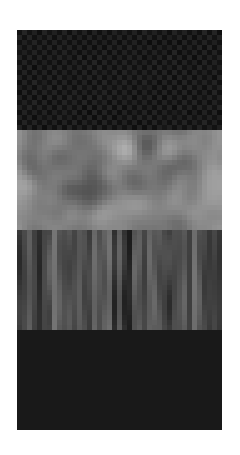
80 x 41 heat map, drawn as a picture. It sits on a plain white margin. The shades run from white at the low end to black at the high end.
The table splits into 4 rows of 1 panel. Panel 1,1: very high, checkered, faint in contrast. Panel 2,1: middling, blotchy. Panel 3,1: high, streaked downward. Panel 4,1: very high, flat.
